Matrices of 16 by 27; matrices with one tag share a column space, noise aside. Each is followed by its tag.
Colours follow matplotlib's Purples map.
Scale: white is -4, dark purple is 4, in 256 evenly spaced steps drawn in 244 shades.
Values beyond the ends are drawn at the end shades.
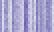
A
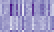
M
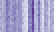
A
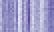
A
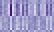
M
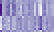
M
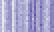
A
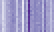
A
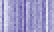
A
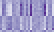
M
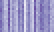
A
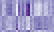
M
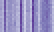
A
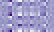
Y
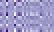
Y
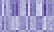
M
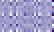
Y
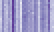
A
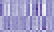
M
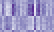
M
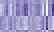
M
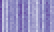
A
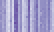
A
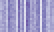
A
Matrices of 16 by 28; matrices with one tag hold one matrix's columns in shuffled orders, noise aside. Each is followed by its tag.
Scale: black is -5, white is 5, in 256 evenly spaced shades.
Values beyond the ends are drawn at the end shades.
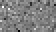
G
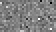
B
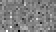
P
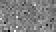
P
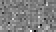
P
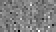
P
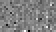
P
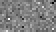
B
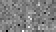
P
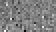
P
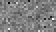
B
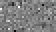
G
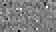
G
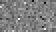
B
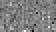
P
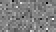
B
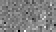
P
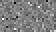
B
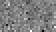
P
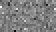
G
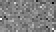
B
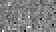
P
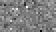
G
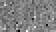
P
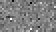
B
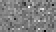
G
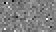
B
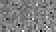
P
